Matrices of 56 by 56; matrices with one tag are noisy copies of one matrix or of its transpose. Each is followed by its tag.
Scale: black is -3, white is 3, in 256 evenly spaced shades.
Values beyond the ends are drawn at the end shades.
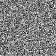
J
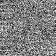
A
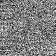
A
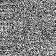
A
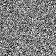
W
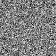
J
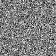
J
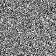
W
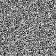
J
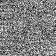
A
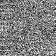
A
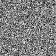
J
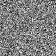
W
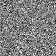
W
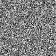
J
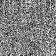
A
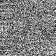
A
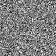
W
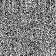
A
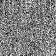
A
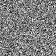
W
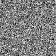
J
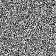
J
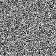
J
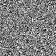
W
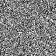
W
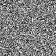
W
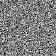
J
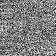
A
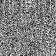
A
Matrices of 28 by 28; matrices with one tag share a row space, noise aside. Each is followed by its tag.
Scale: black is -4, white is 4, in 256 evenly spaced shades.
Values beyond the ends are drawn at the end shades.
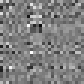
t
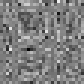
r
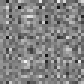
r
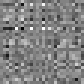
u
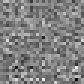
u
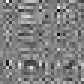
r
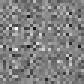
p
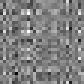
p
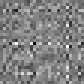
p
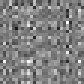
p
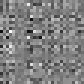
t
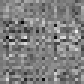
u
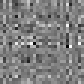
p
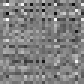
u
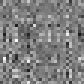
p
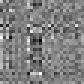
t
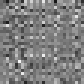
u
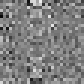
t
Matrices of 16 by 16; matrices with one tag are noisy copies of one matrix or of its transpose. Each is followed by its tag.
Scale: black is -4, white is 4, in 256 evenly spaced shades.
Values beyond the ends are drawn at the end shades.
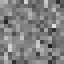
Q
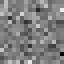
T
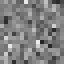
Q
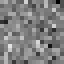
Q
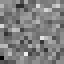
Q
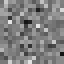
T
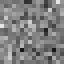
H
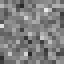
Q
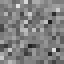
H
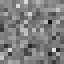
H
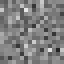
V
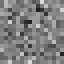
T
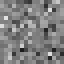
H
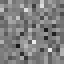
V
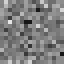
T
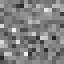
Q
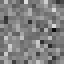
Q
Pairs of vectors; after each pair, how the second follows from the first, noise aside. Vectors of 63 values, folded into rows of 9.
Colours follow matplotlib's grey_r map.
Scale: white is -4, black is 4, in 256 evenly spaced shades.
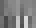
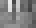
reversed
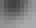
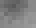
shrunk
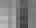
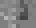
partly zeroed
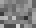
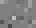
partly zeroed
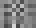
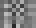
negated
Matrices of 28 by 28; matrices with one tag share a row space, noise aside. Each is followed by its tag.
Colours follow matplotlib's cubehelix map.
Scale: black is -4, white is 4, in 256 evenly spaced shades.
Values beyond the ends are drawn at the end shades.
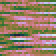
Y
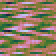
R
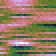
Y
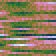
Y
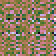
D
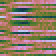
Y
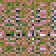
D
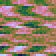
R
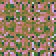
D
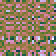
D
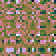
D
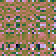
D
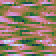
R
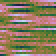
Y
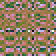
D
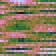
Y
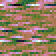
R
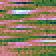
Y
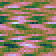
R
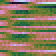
Y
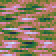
R
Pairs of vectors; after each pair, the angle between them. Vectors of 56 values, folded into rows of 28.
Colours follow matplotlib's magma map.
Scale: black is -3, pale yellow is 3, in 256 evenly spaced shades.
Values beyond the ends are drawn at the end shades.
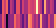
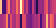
partly opposed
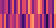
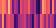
partly opposed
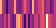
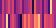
partly opposed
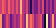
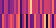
nearly opposite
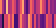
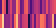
nearly opposite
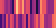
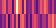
partly aligned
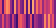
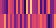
partly opposed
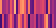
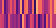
orthogonal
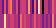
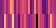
partly aligned
